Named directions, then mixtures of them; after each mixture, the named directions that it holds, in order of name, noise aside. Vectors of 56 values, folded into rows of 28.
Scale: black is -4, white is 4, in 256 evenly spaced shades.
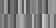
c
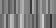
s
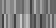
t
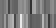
c, s, t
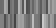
c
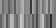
s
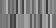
c, s, t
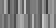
c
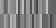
c, s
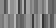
c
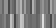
c, s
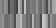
c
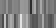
s, t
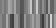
s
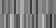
s
